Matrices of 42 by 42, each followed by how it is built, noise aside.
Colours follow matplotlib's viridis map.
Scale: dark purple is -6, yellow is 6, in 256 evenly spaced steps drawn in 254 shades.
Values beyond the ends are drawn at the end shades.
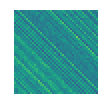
Toeplitz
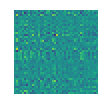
low rank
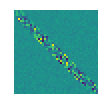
banded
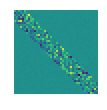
banded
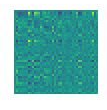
low rank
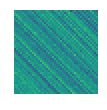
Toeplitz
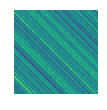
Toeplitz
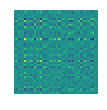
low rank
